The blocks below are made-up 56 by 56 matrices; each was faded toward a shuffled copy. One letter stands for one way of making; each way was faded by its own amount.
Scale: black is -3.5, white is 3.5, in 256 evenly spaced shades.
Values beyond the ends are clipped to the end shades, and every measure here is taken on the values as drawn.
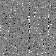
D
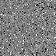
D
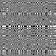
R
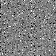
D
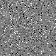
D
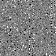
D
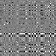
R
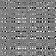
R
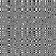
R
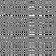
R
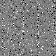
D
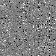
D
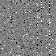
D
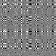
R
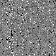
D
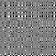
R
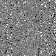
D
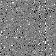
D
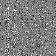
D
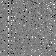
D
